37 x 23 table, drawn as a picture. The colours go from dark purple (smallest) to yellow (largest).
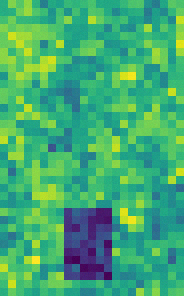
Ninth with the lowest average: bottom middle. Stripes: none. Grain: blotchy. Odd patch: lower, in the bottom middle. Histogram: skewed, a long tail of low values.
